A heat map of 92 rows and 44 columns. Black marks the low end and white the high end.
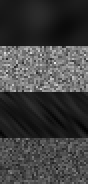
The table splits into 4 rows of 1 panel. Panel 1,1: very low, smooth, faint in contrast. Panel 2,1: middling, fine-grained, strong in contrast. Panel 3,1: very low, slanting down to the right, faint in contrast. Panel 4,1: low, fine-grained.
